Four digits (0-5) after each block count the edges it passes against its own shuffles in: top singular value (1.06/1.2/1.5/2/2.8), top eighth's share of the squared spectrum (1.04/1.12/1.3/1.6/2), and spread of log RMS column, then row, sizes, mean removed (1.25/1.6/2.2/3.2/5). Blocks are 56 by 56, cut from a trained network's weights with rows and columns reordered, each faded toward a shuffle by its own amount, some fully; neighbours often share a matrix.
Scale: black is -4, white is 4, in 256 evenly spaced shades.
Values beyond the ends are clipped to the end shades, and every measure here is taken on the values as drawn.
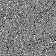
1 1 0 0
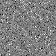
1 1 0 0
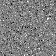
0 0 0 0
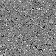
2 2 0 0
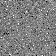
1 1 0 0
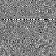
4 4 0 2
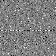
3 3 0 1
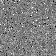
0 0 0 0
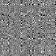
3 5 3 2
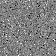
0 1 0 0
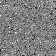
0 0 0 0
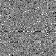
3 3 1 1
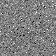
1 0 0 0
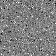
0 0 0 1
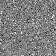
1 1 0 0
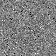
0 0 0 0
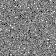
0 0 0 0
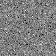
1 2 0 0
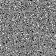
0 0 0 0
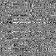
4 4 1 3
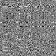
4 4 1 3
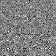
3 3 0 2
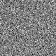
2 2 0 0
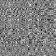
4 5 2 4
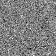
1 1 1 0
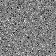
0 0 0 0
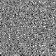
3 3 1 2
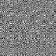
4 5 2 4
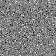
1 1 0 0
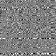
4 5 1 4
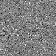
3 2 0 2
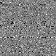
3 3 0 2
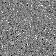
1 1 0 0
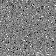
1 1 0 0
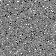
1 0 0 0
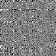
3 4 3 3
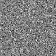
2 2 0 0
